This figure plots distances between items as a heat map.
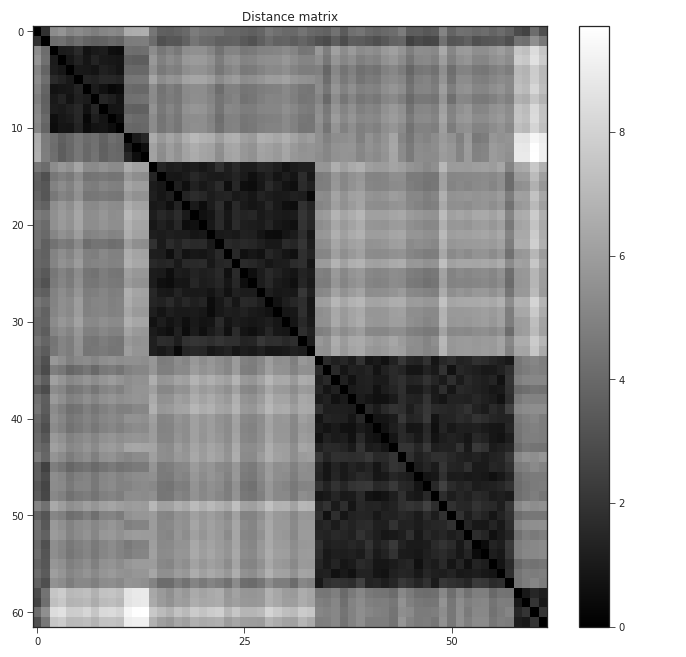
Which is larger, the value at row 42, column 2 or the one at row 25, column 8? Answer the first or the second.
the first
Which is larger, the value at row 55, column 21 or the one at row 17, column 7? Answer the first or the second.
the first
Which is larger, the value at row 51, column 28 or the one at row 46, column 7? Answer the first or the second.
the first
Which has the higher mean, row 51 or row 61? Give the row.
61
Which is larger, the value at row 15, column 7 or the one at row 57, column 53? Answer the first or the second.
the first
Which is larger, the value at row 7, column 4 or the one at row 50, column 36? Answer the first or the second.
the second
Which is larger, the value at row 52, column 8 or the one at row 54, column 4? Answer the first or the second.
the first
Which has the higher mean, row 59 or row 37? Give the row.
59
